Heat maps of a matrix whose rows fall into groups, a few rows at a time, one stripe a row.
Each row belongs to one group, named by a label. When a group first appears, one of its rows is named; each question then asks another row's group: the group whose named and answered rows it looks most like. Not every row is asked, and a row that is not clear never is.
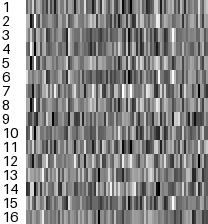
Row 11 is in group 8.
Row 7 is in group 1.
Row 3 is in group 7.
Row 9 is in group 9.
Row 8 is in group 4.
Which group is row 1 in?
8
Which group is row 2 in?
4
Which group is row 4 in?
7
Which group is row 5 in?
4
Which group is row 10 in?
7
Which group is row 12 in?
1
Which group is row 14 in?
7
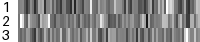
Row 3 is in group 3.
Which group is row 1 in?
9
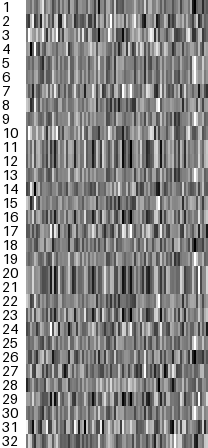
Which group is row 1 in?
9
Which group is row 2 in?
7
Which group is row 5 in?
3
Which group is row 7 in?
1
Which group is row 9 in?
3
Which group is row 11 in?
8
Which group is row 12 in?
8
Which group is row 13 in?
3
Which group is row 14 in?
7
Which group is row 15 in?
4
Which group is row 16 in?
8
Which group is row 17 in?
1
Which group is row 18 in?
9
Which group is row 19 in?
3
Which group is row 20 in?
8
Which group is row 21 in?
8
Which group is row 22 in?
4
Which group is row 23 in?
8
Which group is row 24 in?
1
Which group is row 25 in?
3
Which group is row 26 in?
9
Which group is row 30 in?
3
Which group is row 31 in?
1
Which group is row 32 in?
9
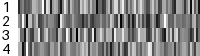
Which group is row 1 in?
1
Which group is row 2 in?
7
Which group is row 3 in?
1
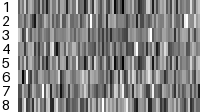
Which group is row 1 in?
8
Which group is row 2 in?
3
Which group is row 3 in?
4
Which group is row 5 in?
8
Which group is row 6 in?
4
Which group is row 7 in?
1
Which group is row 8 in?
7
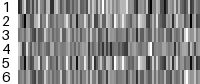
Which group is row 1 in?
7
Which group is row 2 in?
1
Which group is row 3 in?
3
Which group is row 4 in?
4
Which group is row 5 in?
1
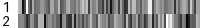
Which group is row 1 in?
4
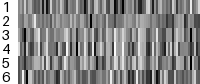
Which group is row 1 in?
8
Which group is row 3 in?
1
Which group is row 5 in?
1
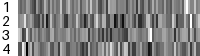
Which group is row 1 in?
3
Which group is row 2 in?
8
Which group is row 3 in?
4
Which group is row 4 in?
7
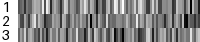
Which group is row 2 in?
9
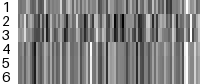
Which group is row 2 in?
8
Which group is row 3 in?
8
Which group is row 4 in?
3
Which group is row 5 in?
3
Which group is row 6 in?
3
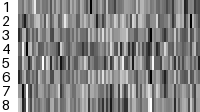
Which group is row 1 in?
9
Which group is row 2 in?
1
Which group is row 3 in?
7
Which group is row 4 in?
7
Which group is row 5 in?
1
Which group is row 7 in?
4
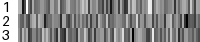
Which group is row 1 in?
4
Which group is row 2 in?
9
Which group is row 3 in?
1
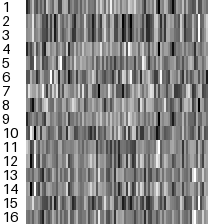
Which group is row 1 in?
7
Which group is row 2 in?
8
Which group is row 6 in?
1
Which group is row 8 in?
1
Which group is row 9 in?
7
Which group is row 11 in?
4
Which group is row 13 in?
3
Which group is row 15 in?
8
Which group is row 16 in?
3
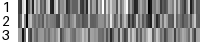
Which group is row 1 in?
7
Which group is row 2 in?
7
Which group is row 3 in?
4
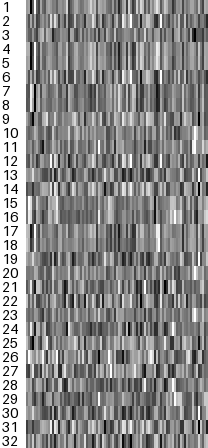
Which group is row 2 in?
1
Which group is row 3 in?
9
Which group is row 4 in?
4
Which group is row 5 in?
4
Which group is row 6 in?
1
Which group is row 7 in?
7
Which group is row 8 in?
7
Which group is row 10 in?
3
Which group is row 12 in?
1
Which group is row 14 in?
1
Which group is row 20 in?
3
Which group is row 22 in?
1
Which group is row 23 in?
3
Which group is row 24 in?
7
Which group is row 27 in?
7
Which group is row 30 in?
8
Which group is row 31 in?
1
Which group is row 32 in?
8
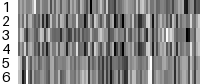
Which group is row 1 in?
9
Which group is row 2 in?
8
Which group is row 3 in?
9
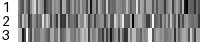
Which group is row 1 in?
9
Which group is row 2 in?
1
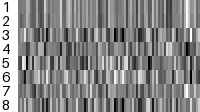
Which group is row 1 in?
3
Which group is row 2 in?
3
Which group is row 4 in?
9
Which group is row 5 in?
7
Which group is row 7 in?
3
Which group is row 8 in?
8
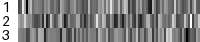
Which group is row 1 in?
7
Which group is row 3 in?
9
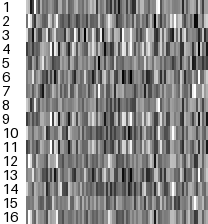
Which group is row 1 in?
4
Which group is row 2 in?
9
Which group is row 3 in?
1
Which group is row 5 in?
9
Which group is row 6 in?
8
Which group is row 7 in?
3
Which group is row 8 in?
4
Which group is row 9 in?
1
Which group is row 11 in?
1
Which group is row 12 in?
9
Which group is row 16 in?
9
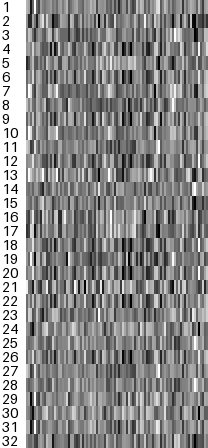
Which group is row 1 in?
4
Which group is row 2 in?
9
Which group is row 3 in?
9
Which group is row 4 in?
8
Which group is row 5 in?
7
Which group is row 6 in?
8
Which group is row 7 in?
9
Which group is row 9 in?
8
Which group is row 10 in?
9
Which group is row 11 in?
4
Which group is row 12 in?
8
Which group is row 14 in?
3
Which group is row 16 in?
7
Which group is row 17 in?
7
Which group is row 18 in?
8
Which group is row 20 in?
8
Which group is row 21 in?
1
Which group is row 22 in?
8
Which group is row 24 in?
1
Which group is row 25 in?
3
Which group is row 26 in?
8
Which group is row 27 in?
4
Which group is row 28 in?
3
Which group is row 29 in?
4
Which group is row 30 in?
1
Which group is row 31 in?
4
